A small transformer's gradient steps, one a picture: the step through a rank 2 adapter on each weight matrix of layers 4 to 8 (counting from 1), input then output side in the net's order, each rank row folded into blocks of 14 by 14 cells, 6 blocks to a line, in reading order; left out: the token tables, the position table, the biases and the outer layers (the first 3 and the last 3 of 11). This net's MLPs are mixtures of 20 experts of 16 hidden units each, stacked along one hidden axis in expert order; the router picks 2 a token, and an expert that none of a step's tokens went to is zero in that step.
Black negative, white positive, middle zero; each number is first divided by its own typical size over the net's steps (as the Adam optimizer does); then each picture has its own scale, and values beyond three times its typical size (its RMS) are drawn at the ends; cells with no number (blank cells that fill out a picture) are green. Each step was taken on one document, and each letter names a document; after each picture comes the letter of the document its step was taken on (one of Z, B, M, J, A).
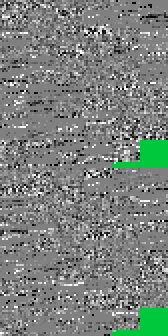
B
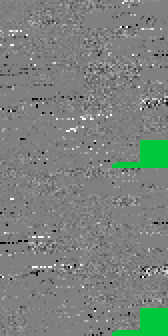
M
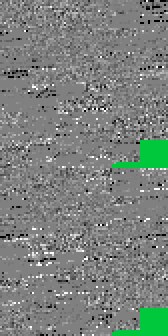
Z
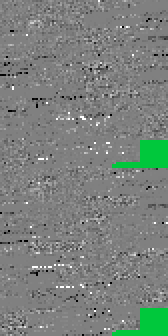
M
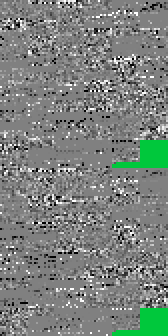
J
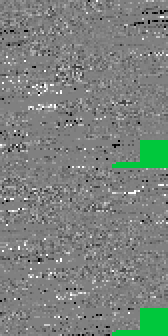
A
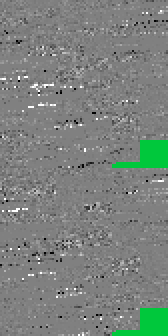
A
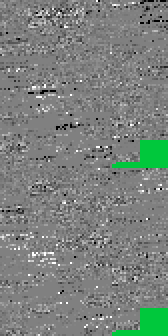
Z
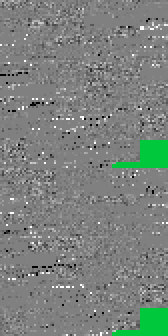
M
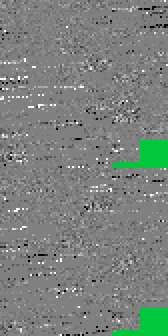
A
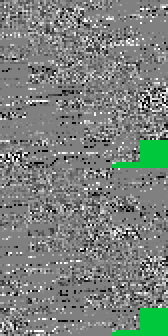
B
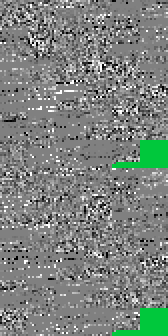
J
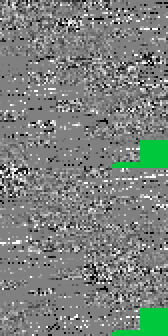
J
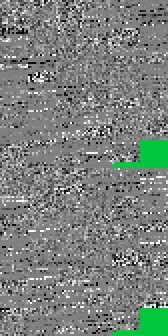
B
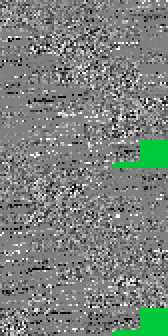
B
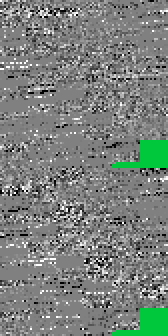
Z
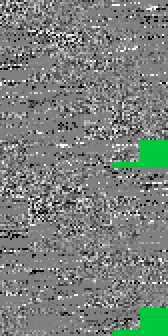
B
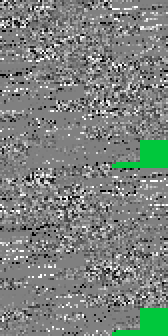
J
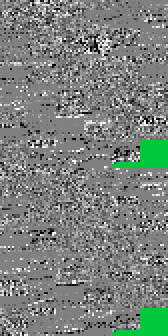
B
